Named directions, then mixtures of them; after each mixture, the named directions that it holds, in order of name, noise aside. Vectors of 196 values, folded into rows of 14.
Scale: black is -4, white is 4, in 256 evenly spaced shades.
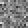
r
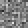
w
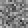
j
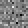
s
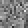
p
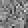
p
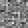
w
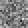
j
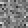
r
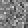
p, s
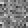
r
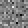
s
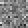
j, r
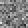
j, r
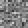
j, w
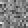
r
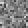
r, w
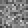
j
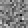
j, s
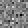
s, w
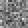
j, w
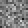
j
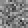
j
